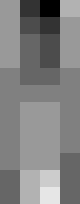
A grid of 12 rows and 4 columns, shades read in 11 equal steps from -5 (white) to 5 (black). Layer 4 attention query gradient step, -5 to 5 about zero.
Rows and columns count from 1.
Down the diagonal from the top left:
-1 2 2 -1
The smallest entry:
-4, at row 12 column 3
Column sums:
-2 0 2 -2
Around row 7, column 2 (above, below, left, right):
0 -1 0 -1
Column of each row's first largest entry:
3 3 3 3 2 1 1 1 1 4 1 1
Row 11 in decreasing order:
1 1 -2 -3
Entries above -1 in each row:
2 2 2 2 4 4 2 2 2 2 2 2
